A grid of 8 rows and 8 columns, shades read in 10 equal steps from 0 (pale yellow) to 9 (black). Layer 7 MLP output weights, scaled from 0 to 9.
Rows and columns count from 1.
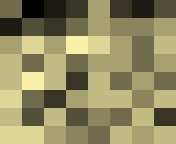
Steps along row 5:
down up up down up down up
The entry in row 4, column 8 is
3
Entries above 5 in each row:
6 3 0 0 1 1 3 0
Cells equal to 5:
11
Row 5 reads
2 0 2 7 2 5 3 5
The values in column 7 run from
2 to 8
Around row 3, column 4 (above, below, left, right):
5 5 3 1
